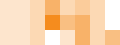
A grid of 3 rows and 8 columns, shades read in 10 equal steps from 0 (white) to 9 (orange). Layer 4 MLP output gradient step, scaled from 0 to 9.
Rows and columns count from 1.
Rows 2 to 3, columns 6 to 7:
6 3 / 6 3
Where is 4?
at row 1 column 6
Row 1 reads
2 2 3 6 3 4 3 0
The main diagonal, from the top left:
2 2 3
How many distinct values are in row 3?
5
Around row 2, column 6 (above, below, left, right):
4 6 5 3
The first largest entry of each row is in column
4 4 6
